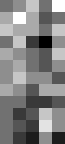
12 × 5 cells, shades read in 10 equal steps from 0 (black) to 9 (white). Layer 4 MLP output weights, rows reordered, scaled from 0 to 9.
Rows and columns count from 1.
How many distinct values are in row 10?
5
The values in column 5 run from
1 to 9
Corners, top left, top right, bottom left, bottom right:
4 9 4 1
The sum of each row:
29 28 30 18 25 23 25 26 15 21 22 13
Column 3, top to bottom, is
7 6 6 2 4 4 5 3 2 3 2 1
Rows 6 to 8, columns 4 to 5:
3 5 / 5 3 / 6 6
